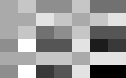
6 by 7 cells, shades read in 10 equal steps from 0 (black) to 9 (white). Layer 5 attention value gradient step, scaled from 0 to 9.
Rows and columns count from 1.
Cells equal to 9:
2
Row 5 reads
6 6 7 7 6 8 8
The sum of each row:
38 48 35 31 48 27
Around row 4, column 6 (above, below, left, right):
3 8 8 2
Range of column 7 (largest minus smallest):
8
